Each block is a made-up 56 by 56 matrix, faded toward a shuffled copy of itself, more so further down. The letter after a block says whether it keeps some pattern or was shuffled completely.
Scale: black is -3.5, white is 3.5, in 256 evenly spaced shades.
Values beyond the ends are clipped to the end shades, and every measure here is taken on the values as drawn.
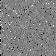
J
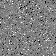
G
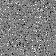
J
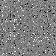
J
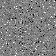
J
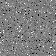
G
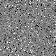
J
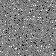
G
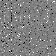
J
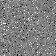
J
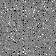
J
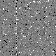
J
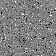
G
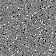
G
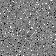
G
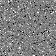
J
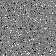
G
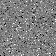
G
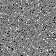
G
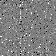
J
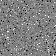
G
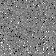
J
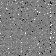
J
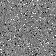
G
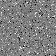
G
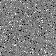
G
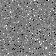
G
